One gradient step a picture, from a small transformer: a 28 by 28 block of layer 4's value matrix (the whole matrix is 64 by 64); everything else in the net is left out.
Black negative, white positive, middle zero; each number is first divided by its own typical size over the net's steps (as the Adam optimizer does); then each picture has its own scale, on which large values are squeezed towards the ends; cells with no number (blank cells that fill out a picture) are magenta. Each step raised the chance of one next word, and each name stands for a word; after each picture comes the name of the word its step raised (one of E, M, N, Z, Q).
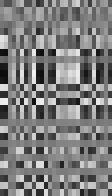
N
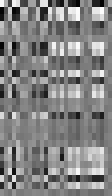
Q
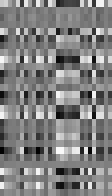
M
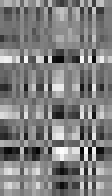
M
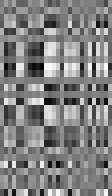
N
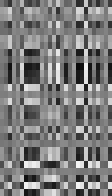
N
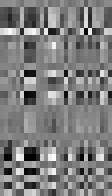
Q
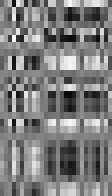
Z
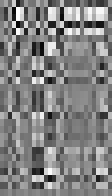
Q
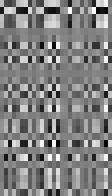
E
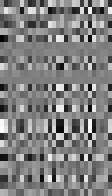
E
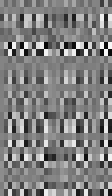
Z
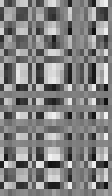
N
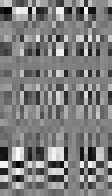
Q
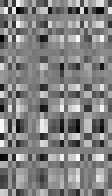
E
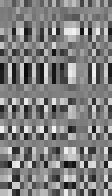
N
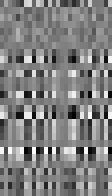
M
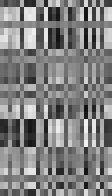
Z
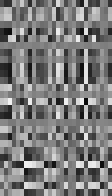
N
